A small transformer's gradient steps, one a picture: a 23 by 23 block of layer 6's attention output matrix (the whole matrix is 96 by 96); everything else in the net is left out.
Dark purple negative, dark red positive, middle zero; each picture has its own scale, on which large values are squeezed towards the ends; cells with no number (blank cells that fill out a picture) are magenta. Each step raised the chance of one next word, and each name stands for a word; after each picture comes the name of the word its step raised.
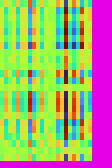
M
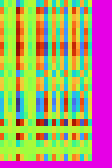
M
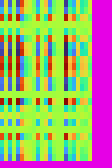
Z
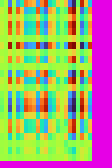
M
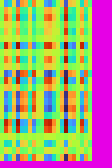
M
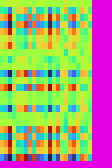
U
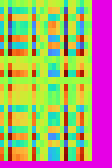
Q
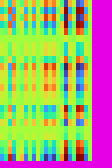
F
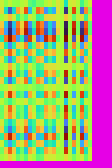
Q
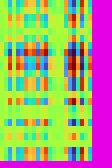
Z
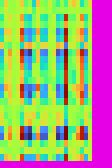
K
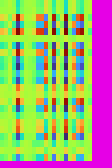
U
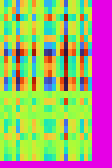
Z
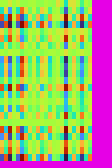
U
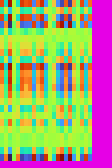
F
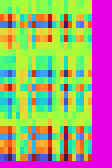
U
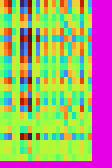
Z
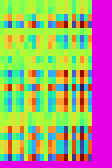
U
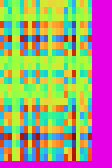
Q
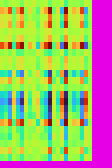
M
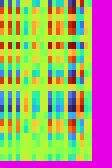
M
